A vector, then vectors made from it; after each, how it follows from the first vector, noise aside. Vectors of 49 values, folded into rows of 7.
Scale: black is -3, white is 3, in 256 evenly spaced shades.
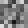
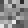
sign-scrambled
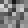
wrapped around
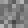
shrunk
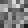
wrapped around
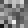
sign-scrambled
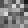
wrapped around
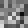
wrapped around
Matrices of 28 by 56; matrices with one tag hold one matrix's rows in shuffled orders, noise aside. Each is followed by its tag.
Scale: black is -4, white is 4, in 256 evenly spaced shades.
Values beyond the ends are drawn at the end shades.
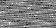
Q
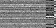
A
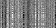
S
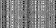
S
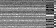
A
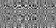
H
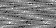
Q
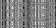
S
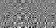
H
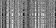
S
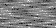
Q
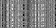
S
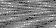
Q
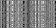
S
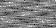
Q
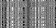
S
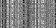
S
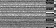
A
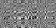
H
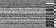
A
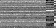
A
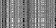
S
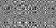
H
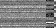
A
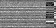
A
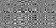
H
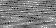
Q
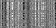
S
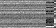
A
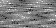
Q
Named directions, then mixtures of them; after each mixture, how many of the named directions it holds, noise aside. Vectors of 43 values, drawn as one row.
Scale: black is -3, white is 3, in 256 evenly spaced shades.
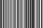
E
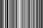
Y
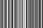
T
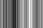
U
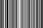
one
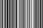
two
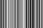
two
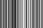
three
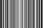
two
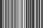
three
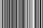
one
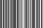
two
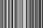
one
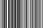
three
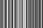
one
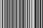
one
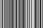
one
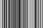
three
